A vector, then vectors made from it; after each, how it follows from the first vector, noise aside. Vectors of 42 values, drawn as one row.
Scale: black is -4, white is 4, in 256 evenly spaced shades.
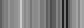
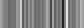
sign-scrambled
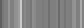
partly zeroed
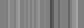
partly zeroed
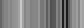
copied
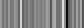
sign-scrambled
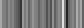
sign-scrambled
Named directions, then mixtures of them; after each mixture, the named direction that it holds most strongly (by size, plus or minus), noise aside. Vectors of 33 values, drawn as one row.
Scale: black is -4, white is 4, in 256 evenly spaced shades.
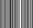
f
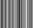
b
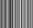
f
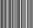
b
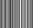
f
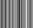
b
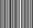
f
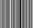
f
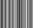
b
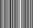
f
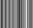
b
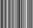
b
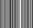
f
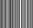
f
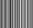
f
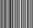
f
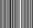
f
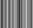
b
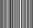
f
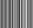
b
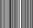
f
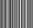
f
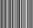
b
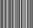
b
